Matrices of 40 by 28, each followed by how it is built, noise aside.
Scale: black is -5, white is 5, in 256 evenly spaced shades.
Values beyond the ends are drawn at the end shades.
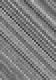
Toeplitz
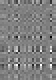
low rank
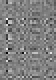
low rank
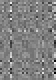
low rank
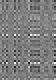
low rank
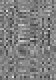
low rank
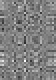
low rank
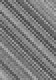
Toeplitz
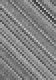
Toeplitz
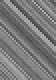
Toeplitz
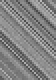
Toeplitz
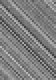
Toeplitz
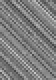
Toeplitz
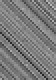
Toeplitz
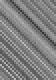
Toeplitz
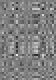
low rank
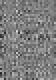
low rank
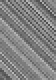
Toeplitz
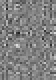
low rank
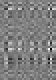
low rank
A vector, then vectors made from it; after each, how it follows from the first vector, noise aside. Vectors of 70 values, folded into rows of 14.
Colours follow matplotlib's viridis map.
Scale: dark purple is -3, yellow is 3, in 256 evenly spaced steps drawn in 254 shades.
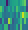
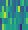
reversed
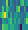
reversed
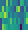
reversed
